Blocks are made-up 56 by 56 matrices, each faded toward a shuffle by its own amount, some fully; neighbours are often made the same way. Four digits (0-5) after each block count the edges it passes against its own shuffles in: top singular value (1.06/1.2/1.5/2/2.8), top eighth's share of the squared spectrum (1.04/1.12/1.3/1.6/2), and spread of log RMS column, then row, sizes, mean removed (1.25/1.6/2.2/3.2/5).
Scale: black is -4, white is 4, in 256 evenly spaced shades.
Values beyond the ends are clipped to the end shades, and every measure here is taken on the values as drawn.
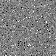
2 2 0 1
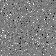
0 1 0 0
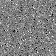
0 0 0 0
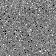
0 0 0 0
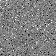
0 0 0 0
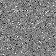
0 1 0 1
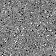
0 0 0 1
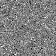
0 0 0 0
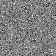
0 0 0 0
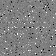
2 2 0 1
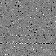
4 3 1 1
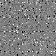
3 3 1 1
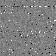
3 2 0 1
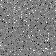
1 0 0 0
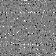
3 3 1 1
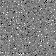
0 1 0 1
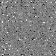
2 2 0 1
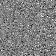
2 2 0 1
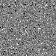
2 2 0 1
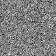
0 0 1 0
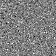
0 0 0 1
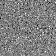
1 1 0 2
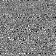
1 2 0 3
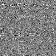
1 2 0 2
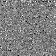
1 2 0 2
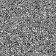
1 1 0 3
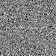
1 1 0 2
